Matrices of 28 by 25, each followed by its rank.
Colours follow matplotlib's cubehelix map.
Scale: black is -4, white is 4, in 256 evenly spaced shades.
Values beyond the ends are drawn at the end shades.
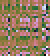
three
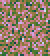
full rank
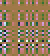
one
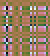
one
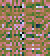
three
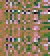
three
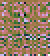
three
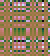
one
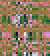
three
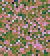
full rank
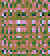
three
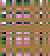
one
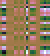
one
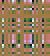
one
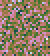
full rank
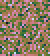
full rank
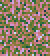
full rank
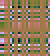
one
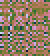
three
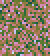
full rank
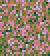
full rank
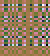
one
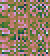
three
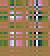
one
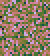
full rank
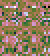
three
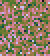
full rank
